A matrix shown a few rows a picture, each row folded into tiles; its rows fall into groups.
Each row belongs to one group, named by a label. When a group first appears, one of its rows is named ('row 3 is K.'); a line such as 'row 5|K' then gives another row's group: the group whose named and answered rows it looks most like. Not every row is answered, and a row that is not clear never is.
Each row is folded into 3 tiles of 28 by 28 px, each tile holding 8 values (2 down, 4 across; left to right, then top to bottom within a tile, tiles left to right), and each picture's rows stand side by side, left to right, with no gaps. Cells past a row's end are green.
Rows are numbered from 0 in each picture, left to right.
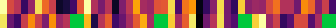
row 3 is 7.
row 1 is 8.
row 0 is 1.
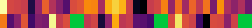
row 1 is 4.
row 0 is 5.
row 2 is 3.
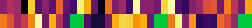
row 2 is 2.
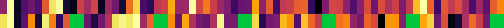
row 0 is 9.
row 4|2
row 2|5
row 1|9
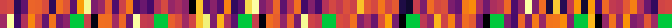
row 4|5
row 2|2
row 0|2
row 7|1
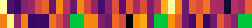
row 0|2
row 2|4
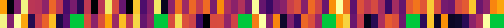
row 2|3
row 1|7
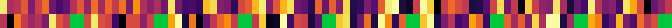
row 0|5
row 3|4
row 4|9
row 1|3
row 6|9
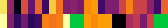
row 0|8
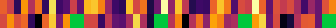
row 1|5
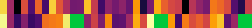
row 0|8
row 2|9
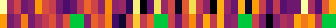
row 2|7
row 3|8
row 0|1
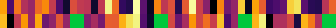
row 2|7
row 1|7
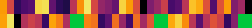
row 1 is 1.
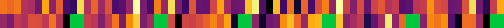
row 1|9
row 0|5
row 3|8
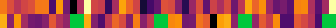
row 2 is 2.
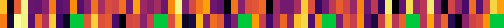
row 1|3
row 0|7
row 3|9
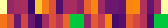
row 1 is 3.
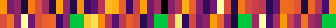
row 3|2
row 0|2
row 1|7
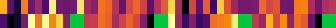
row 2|8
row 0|8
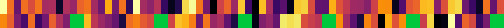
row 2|7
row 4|1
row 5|4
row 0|4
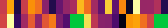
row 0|4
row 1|8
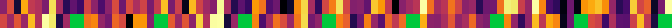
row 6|4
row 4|1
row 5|4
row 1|2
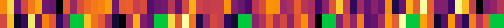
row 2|7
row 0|4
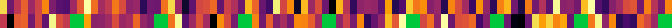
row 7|2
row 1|4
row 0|5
